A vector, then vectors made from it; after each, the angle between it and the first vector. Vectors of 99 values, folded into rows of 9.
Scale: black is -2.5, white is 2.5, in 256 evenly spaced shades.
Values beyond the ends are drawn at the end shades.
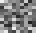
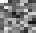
partly aligned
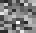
partly opposed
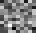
nearly opposite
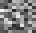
partly opposed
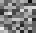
partly aligned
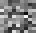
orthogonal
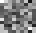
nearly parallel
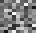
partly opposed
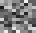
nearly parallel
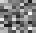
nearly parallel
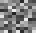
partly aligned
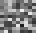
partly aligned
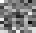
nearly parallel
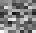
partly aligned
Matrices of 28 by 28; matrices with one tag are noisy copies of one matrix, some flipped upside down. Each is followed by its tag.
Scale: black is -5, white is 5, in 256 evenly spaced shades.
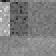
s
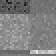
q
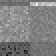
q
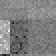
s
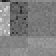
s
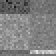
q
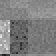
s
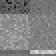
q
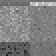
q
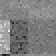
s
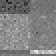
q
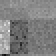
s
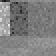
s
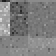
s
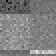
q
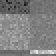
q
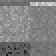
q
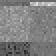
q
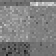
q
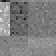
s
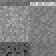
q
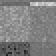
q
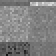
q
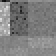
s
